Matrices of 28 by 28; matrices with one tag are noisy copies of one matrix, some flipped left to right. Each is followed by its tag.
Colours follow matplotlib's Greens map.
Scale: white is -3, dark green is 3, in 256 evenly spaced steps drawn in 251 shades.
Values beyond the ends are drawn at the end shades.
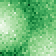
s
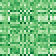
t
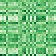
t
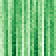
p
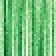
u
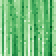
u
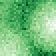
s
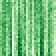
p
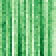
p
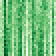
u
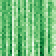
p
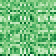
t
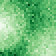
s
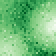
s
